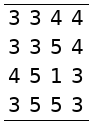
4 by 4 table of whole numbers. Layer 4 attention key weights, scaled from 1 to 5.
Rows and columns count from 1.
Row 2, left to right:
3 3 5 4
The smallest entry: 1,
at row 3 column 3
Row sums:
14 15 13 16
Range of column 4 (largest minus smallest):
1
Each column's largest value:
4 5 5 4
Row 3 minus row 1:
1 2 -3 -1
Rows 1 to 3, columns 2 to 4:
3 4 4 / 3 5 4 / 5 1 3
